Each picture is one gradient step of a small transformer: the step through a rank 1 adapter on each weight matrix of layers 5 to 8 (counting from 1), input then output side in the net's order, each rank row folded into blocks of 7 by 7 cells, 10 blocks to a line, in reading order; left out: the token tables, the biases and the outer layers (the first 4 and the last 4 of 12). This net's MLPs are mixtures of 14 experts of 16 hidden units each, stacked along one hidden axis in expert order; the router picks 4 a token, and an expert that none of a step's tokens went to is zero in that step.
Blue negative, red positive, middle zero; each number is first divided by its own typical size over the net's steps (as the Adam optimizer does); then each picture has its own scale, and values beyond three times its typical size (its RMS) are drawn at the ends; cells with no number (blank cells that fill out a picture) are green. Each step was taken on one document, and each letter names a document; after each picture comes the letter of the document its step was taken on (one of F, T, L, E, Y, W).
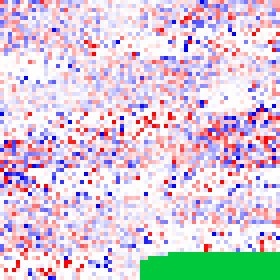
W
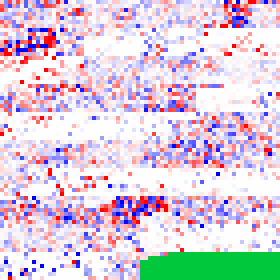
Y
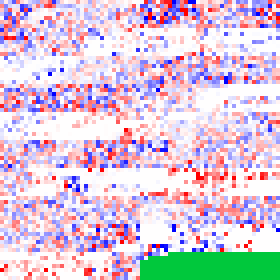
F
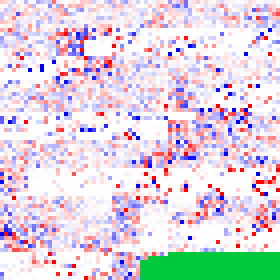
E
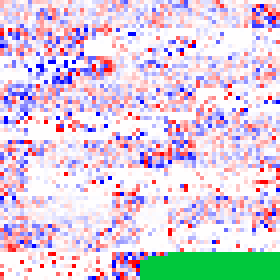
E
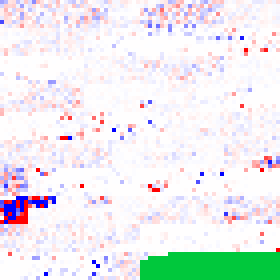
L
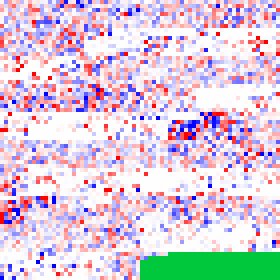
Y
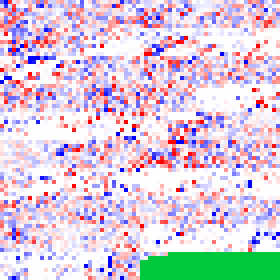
Y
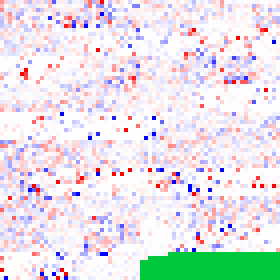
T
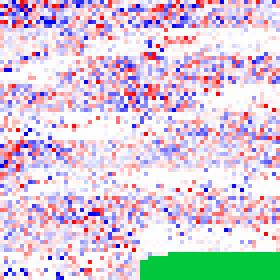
Y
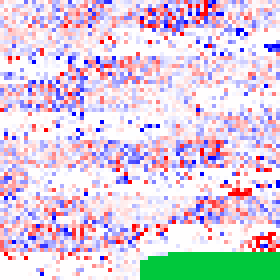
W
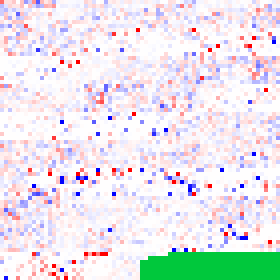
T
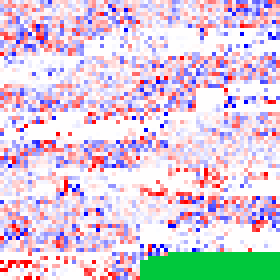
F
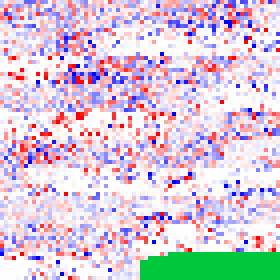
W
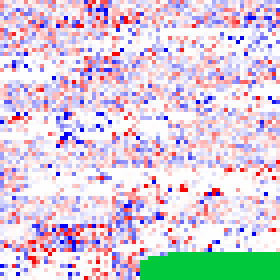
E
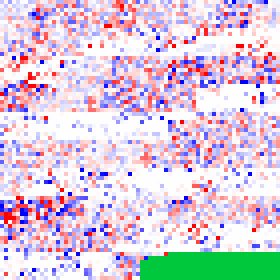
Y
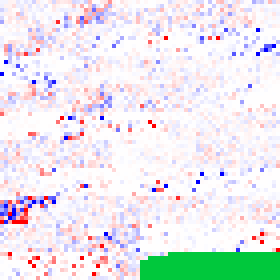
L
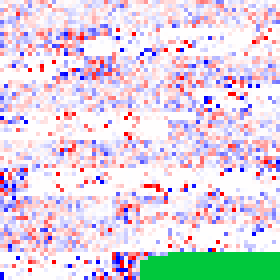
E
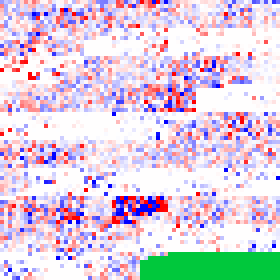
Y
